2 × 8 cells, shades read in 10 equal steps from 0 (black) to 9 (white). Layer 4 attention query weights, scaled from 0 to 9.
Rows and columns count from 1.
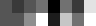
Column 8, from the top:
8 9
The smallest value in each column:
3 2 3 4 0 4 2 8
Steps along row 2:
same up up down up down up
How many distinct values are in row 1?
5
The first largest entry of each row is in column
8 4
